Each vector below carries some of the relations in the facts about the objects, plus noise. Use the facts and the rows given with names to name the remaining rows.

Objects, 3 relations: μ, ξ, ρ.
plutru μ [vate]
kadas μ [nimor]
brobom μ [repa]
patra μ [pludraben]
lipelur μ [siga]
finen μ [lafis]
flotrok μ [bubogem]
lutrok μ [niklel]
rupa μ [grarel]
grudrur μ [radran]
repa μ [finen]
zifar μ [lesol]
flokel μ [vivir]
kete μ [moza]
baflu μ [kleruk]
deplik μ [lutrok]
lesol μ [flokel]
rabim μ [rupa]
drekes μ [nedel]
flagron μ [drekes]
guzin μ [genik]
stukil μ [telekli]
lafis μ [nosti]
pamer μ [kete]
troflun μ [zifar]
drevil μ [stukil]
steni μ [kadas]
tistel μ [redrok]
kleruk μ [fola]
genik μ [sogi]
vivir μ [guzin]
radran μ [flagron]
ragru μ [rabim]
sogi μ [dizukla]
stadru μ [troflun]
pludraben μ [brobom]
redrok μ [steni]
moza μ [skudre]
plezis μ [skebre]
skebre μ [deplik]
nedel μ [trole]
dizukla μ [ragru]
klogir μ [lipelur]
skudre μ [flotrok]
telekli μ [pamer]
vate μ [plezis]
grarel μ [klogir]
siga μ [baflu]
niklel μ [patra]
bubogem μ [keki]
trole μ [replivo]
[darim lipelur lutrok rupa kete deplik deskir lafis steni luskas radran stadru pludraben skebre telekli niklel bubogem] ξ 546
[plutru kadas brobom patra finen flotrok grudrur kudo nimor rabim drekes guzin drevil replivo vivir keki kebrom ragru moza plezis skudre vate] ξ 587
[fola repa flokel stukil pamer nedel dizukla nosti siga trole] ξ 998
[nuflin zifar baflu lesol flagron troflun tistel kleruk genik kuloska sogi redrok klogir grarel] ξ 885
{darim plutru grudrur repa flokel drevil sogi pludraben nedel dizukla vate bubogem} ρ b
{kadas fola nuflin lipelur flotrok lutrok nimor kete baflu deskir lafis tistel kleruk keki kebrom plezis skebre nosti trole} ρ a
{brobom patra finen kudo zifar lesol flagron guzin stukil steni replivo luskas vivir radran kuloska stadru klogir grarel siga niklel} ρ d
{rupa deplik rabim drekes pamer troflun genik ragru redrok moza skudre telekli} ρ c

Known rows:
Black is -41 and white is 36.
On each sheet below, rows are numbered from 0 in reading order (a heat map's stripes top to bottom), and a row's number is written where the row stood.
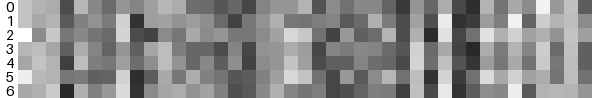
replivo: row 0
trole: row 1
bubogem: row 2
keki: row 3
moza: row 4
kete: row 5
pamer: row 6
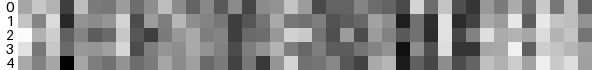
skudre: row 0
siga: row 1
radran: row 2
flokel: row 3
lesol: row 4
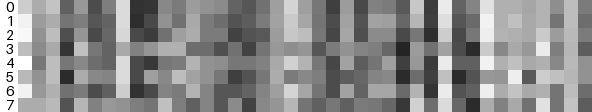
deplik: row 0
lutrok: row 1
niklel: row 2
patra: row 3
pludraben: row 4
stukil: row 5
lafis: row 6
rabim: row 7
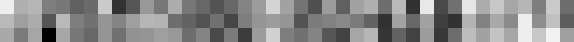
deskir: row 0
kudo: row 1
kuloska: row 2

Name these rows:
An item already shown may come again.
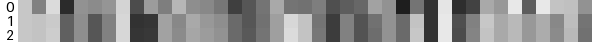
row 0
siga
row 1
telekli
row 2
telekli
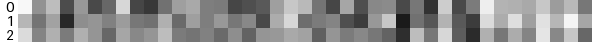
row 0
niklel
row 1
sogi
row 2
grudrur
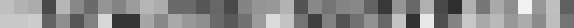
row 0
replivo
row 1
telekli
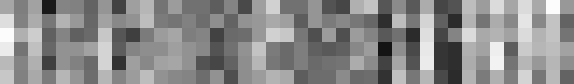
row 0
nuflin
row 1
grudrur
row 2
radran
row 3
dizukla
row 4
nosti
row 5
drevil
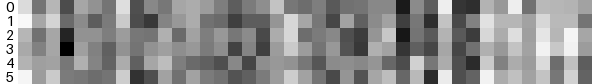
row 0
repa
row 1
stadru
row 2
sogi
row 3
flagron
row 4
plezis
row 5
lipelur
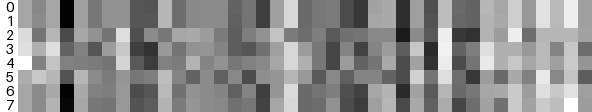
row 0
genik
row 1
genik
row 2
repa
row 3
rupa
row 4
darim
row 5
drekes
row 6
troflun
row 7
redrok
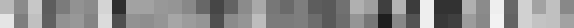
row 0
fola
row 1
nedel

